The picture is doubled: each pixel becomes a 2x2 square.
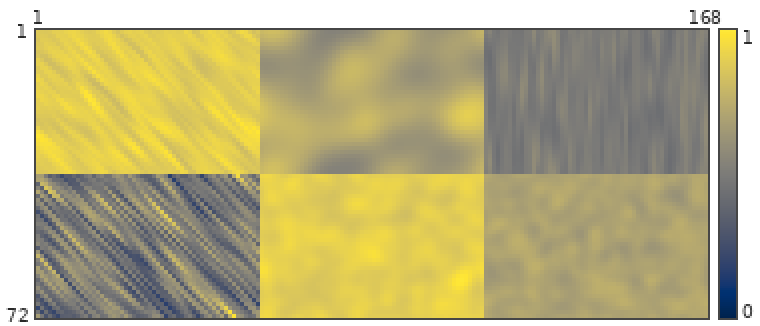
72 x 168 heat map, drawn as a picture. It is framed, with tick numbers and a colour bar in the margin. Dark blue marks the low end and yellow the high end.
The table splits into 2 rows of 3 panels. Panel 1,1: very high, slanting down to the right, faint in contrast. Panel 1,2: high, smooth. Panel 1,3: middling, streaked downward, faint in contrast. Panel 2,1: middling, slanting down to the right, strong in contrast. Panel 2,2: very high, blotchy, faint in contrast. Panel 2,3: high, blotchy, faint in contrast.
